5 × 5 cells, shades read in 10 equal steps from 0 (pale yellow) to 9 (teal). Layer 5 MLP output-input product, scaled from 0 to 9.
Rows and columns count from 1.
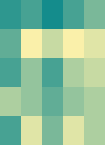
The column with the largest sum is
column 1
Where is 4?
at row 3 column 2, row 4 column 2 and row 4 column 4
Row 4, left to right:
3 4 6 4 3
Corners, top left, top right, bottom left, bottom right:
8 5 7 3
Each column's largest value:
8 7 9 7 5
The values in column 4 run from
0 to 7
